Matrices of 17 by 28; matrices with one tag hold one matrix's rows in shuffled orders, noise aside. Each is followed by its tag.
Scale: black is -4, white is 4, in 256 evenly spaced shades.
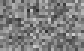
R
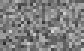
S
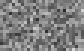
R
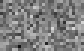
R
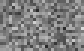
R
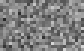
S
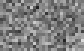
R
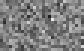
S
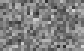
R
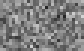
R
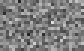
S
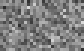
S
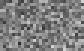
S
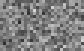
S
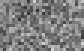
S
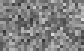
S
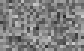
R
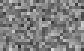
S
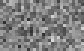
S
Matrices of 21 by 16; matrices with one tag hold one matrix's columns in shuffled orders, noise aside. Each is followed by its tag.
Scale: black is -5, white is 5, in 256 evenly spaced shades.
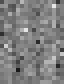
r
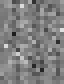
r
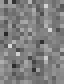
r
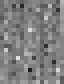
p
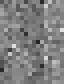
r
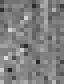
p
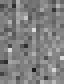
p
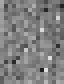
p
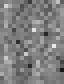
r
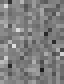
r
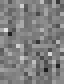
r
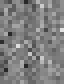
r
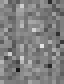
r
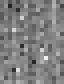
p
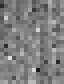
p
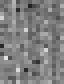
p
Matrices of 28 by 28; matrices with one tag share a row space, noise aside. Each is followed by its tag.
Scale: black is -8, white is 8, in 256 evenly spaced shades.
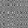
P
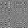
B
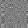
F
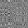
B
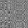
B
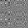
B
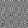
F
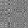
B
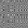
P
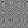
F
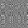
F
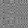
P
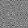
P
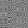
B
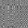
P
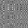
P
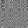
F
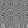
F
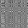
F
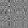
B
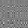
P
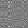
B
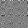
F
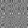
F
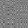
P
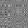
B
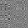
B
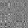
B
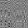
B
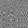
P
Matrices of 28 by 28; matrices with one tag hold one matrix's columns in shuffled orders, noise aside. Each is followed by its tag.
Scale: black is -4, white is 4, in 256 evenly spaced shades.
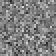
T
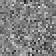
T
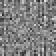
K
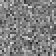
T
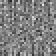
K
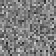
T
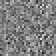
T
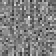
K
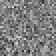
T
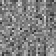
K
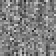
K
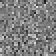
T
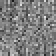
K
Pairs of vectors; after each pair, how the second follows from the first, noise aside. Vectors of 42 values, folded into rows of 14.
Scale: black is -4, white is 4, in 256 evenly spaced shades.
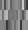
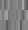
shrunk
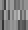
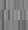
shrunk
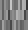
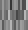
negated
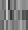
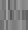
shrunk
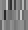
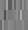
shrunk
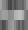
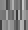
shuffled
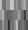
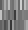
shuffled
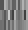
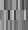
negated
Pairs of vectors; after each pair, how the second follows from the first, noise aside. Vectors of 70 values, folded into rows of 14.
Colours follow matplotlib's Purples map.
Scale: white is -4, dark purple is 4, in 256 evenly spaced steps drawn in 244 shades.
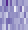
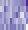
shuffled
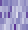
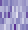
copied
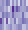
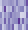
shuffled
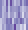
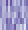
copied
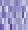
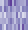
shuffled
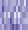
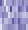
shuffled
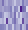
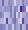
copied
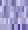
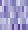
copied
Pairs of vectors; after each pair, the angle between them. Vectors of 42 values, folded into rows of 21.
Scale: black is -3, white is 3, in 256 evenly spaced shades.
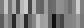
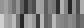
partly opposed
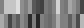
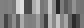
orthogonal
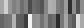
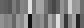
nearly opposite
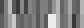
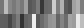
orthogonal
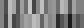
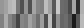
orthogonal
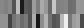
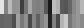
partly aligned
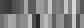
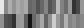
partly opposed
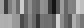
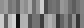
orthogonal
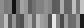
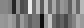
orthogonal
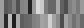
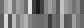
nearly opposite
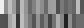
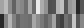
orthogonal
